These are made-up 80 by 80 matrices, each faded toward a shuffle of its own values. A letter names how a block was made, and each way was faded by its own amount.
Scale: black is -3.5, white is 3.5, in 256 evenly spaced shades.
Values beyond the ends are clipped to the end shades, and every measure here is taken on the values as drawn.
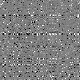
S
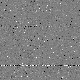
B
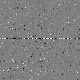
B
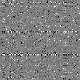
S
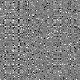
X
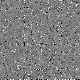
B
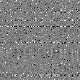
S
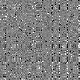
X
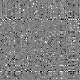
S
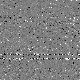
B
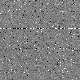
B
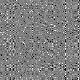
X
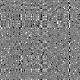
X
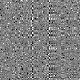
X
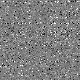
B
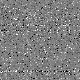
B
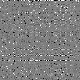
S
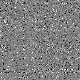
B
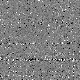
B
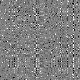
X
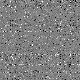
B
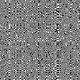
X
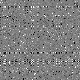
S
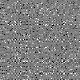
S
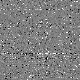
B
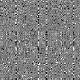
X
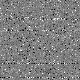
B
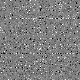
B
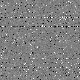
B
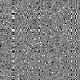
X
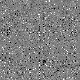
B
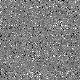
B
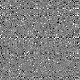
S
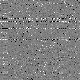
S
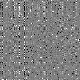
X
